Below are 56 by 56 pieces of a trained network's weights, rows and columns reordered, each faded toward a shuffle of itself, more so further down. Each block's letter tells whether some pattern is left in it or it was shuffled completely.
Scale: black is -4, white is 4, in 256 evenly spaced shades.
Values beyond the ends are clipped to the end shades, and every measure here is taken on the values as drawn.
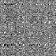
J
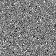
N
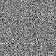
J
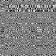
J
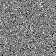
N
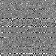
J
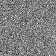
N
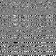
J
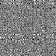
J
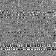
J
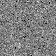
N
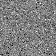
N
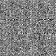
J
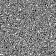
N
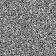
N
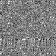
J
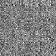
J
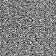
J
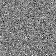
N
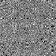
J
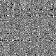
J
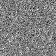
N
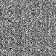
J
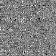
J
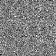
J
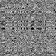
J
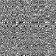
J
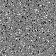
N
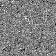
N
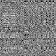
J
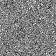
N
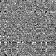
J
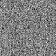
J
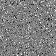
N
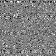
J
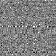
J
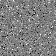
N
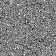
N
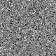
N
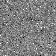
N
